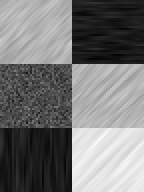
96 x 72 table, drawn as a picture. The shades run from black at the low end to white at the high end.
It is made of 3 by 2 panels. Panel 1,1: high, slanting up to the right, faint in contrast. Panel 1,2: very low, streaked across, faint in contrast. Panel 2,1: low, fine-grained. Panel 2,2: high, slanting up to the right, faint in contrast. Panel 3,1: very low, streaked downward, faint in contrast. Panel 3,2: very high, slanting up to the right, faint in contrast.
